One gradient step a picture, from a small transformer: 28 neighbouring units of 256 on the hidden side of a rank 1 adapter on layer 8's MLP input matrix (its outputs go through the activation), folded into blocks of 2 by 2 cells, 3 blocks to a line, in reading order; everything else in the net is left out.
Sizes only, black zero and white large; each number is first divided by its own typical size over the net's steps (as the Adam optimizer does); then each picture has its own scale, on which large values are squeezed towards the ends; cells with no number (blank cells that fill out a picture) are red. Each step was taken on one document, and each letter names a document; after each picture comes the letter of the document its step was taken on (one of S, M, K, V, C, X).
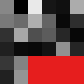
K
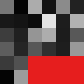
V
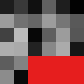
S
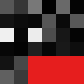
V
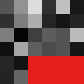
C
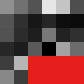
V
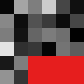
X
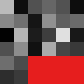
S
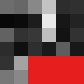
V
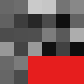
X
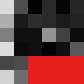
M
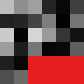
K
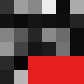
X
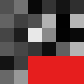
K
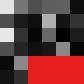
V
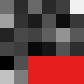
X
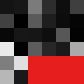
M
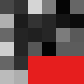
M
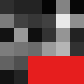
S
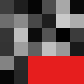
S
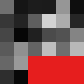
S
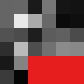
C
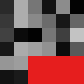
C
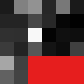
K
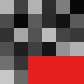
X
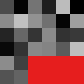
C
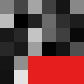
K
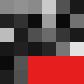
V
